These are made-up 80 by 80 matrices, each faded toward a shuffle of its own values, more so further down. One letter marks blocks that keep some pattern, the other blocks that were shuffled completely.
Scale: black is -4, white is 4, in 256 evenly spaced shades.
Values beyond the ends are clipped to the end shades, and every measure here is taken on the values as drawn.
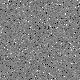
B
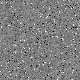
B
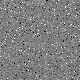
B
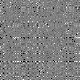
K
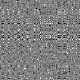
K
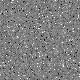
B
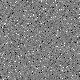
B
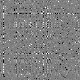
K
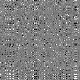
K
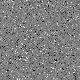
B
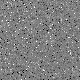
B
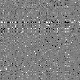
K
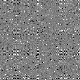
K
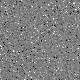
B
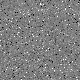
B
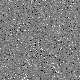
B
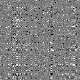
K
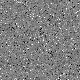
B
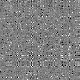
K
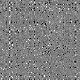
K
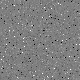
B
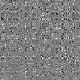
K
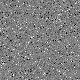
B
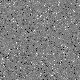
B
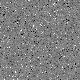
B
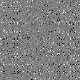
K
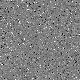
B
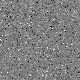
B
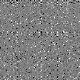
K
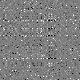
K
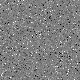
B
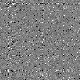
K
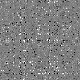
K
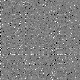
K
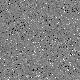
B
